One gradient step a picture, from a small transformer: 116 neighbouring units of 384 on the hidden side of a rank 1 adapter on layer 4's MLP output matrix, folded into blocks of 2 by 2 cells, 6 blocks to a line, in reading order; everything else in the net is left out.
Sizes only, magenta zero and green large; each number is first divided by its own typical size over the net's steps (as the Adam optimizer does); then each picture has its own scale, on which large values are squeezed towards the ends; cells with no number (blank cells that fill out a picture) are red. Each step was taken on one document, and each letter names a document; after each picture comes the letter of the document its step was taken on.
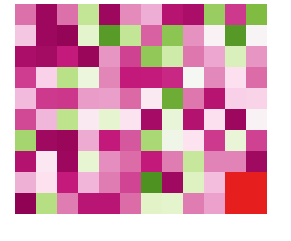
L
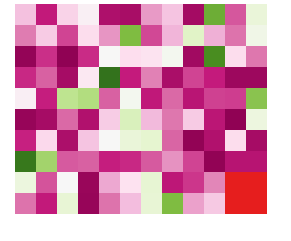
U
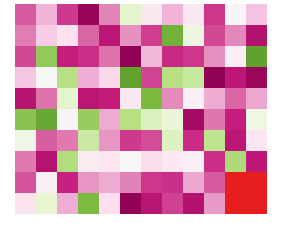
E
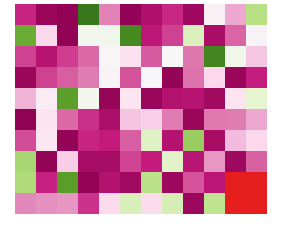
U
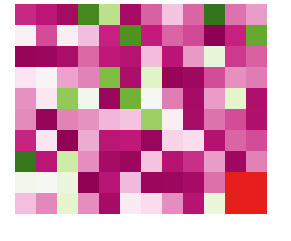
U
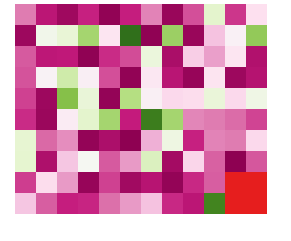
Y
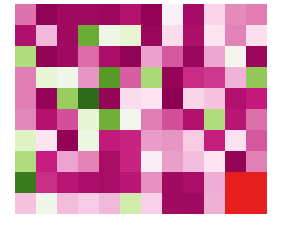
Y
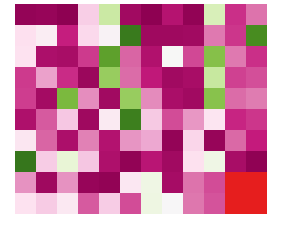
U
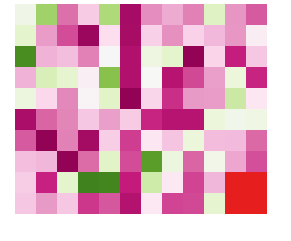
E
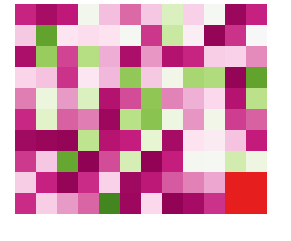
L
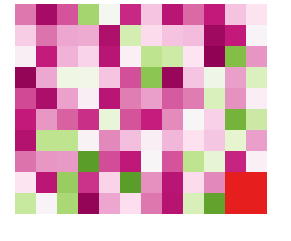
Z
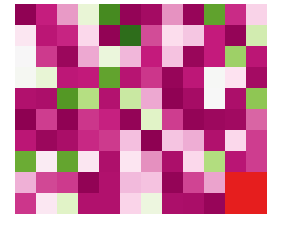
U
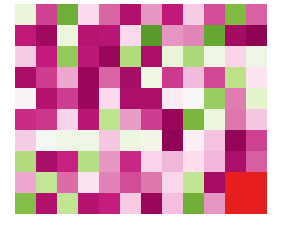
Z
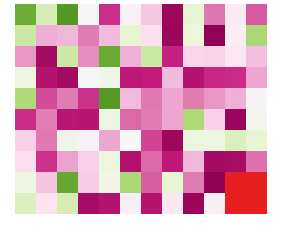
Z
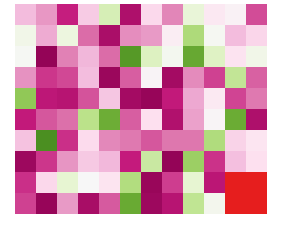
Z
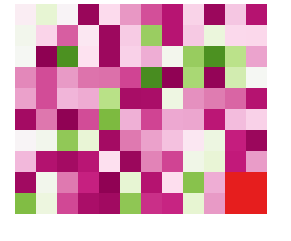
Z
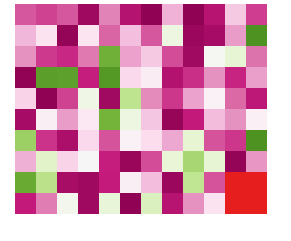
Y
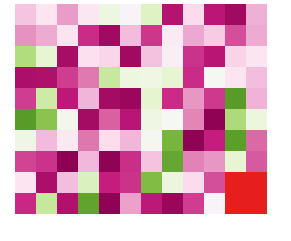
E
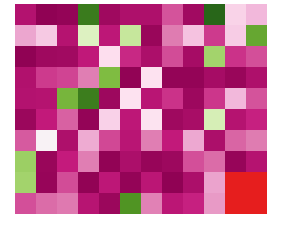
U
